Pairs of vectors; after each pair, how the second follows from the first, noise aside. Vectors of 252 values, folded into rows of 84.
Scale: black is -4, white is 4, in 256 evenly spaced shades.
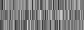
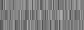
shrunk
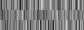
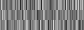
sign-scrambled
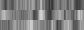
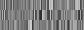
sign-scrambled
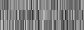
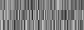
sign-scrambled
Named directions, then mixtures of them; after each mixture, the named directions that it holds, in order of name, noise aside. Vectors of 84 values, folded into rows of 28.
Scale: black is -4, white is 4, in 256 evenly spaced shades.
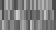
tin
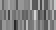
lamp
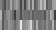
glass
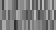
lamp, tin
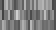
tin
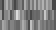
tin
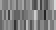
lamp, tin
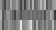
glass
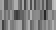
glass, tin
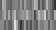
glass, lamp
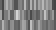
tin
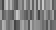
lamp, tin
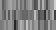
glass, lamp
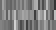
glass, lamp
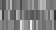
glass, tin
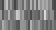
tin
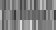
glass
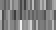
glass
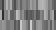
glass, tin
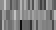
glass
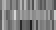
glass
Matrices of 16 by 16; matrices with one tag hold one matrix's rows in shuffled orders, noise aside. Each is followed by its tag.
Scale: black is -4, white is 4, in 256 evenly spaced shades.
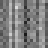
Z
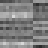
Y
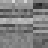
Y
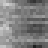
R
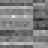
Y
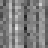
Z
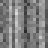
Z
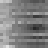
R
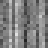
Z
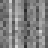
Z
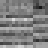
Y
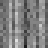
Z
